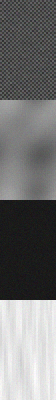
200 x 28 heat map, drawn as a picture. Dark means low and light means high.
The table splits into 4 rows of 1 panel. Panel 1,1: low, checkered. Panel 2,1: middling, smooth. Panel 3,1: very low, flat. Panel 4,1: very high, streaked downward, faint in contrast.
